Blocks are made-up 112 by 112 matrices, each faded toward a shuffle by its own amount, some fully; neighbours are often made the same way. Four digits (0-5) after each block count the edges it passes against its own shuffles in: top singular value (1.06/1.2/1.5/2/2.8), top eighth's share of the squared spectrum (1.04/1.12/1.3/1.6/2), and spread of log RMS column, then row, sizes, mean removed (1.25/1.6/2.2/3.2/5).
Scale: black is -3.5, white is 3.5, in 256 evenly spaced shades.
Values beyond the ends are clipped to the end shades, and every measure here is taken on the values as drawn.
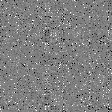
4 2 1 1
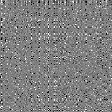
5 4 3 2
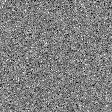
0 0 0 0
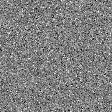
0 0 0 0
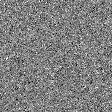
0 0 0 0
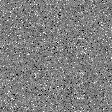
2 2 0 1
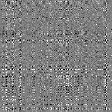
5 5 4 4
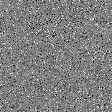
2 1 0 0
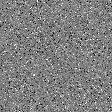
0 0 0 0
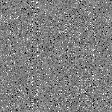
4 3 2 1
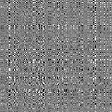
5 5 4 4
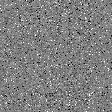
3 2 1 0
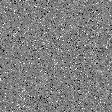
2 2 0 0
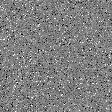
0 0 0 0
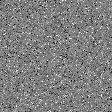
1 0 0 0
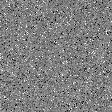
1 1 0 0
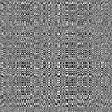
5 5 4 4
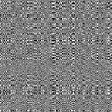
5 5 4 4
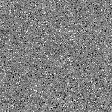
3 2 0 0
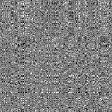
5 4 3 3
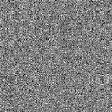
4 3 2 2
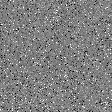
1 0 0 0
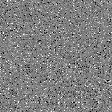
4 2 1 1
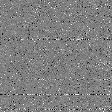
3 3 1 2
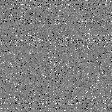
2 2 2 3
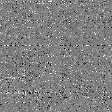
2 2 2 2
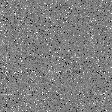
1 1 1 1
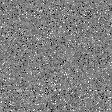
1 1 0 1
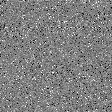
1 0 0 1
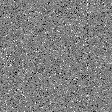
2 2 1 0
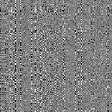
5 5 4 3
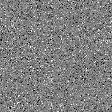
3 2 2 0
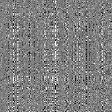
4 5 4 2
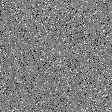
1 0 0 0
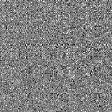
4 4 2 2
